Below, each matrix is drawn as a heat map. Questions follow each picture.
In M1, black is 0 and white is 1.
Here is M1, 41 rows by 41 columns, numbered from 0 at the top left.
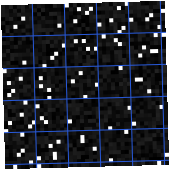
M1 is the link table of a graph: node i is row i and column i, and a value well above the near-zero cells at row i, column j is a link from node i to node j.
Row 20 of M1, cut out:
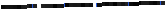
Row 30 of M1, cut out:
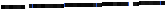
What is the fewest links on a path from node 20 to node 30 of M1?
5
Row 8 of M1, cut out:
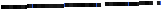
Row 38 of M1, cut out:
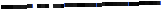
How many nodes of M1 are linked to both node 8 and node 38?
1
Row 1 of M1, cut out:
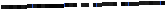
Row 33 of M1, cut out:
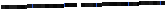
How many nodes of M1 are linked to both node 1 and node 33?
1
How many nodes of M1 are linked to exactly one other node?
10
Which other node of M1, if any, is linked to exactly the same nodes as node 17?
node 33
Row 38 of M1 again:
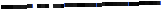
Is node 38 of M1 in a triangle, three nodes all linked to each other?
yes
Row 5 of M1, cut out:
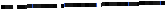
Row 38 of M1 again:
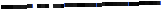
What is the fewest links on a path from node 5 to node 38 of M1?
4
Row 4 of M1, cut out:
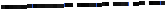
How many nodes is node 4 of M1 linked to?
4
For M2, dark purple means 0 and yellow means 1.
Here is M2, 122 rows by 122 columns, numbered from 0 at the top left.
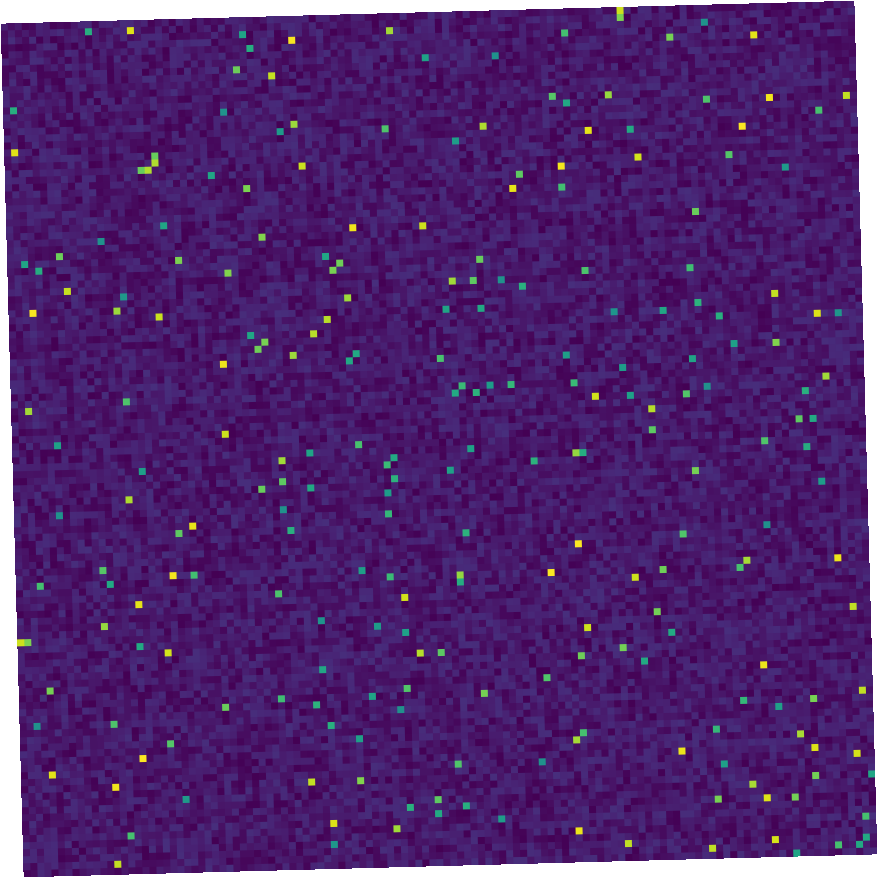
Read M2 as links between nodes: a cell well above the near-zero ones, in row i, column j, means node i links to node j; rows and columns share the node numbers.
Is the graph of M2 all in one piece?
no
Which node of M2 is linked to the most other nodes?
node 80
